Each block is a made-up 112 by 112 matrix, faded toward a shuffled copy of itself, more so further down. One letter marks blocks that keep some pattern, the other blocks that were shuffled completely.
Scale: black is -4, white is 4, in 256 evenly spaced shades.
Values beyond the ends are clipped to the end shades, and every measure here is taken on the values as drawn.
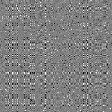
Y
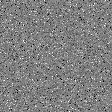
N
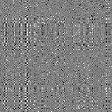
Y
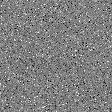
N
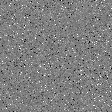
N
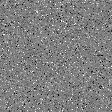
N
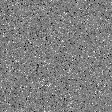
N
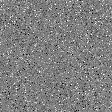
N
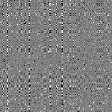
Y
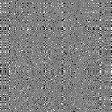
Y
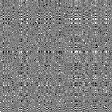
Y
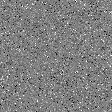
N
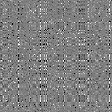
Y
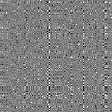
Y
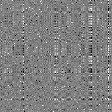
Y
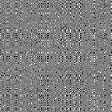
Y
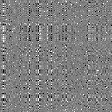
Y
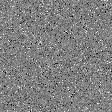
N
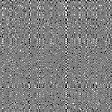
Y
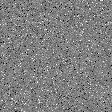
N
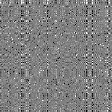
Y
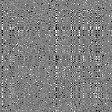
Y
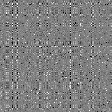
Y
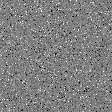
N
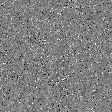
N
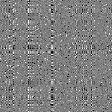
Y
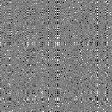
Y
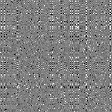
Y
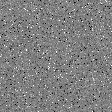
N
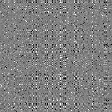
Y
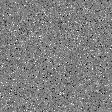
N
